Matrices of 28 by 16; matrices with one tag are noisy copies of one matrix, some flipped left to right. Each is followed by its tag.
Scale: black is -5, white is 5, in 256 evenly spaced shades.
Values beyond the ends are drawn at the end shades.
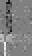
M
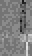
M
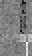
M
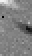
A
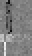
M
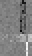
M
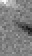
A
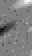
A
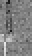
M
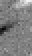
A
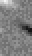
A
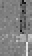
M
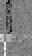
M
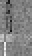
M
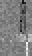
M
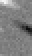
A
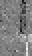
M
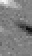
A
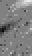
A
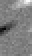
A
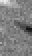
A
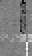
M
